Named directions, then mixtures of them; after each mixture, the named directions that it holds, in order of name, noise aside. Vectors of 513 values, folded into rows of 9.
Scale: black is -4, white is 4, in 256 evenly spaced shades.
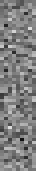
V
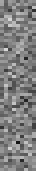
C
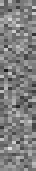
C, V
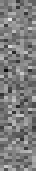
C, V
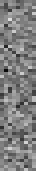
C, V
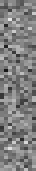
C, V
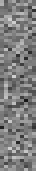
C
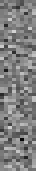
V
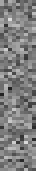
C, V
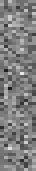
C, V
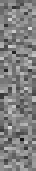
V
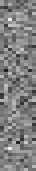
C, V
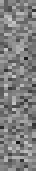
C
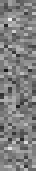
C, V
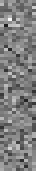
C, V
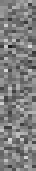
V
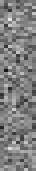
C, V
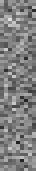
C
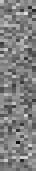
C, V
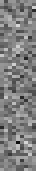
C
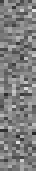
C, V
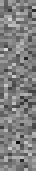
C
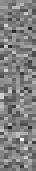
V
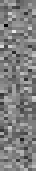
V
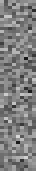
C, V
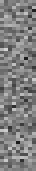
C, V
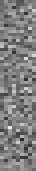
C, V
